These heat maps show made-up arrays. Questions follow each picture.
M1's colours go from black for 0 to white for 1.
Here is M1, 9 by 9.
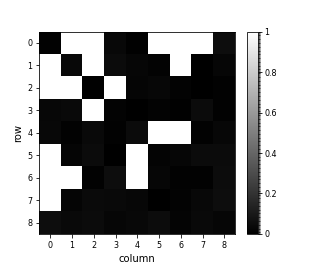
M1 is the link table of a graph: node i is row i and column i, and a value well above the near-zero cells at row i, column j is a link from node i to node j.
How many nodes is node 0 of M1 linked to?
5
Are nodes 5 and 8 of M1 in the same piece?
no
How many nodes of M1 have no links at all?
1
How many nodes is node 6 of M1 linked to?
3
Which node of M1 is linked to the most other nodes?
node 0
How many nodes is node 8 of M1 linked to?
0
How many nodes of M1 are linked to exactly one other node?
2
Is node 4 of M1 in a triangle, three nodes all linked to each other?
no
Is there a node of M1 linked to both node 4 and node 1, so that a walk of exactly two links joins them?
yes
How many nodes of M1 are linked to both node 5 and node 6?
2
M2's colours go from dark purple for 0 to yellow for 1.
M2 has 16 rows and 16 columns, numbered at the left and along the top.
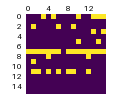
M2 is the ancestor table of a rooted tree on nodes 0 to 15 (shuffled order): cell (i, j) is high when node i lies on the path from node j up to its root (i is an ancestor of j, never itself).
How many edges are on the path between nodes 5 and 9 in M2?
5
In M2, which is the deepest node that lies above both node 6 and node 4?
11
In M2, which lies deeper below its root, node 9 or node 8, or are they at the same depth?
node 9
